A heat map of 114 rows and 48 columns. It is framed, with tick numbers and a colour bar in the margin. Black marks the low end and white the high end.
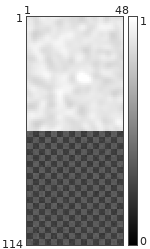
It is made of 2 by 1 panels. Panel 1,1: very high, blotchy, faint in contrast. Panel 2,1: low, checkered.
